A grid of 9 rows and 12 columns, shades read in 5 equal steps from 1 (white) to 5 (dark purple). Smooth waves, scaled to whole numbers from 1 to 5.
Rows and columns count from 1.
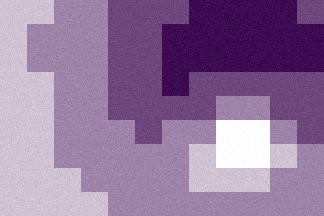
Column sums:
18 20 25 26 32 33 35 33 29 29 34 35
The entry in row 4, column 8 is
4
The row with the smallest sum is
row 7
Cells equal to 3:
40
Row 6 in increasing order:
1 1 2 2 3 3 3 3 3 3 4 4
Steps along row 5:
same up same up same same same down same up same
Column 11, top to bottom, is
5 5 5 4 4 3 2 3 3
